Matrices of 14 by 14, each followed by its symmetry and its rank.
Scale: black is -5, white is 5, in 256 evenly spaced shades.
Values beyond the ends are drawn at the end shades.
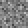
antisymmetric, full rank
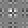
symmetric, rank one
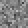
neither, full rank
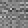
neither, rank three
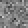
neither, full rank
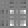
symmetric, rank one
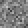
symmetric, full rank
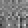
neither, rank three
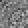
symmetric, full rank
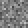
neither, full rank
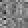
neither, rank three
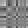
symmetric, rank one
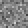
neither, full rank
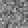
neither, full rank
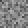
symmetric, full rank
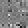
neither, rank three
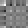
symmetric, rank one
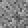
symmetric, full rank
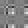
symmetric, rank one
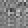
neither, rank three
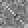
symmetric, full rank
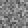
antisymmetric, full rank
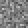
neither, full rank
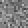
antisymmetric, full rank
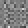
neither, rank three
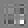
symmetric, rank one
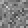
symmetric, full rank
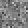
antisymmetric, full rank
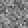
antisymmetric, full rank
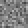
antisymmetric, full rank
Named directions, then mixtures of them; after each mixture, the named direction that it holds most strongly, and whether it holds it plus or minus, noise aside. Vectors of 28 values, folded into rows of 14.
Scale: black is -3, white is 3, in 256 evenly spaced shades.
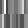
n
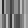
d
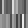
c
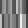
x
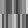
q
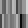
x, minus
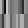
n, minus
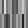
c, minus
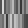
d, minus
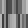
q, plus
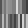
q, minus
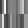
n, plus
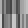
q, plus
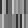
c, plus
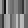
n, minus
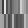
d, plus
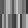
q, minus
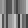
q, plus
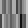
x, minus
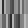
d, plus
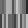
q, minus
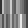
x, plus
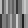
c, minus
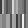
c, plus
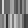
d, minus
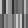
c, minus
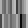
x, minus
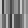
d, plus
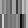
x, minus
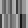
x, minus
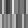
c, plus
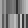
q, plus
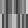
q, plus
